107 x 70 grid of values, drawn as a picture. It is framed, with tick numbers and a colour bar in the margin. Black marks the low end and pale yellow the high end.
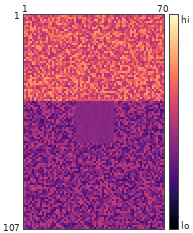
Odd patch: calmer, in the centre. Seam: horizontal, 40% of the way down, the top part higher. Average level on the scale: 50%. Calmest part: centre. Stripes: none.
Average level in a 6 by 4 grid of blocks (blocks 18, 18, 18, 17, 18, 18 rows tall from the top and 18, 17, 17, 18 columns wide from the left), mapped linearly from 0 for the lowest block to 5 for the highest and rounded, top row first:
5 5 5 5 | 5 5 5 5 | 2 2 2 2 | 0 0 0 0 | 0 0 0 0 | 0 0 0 0
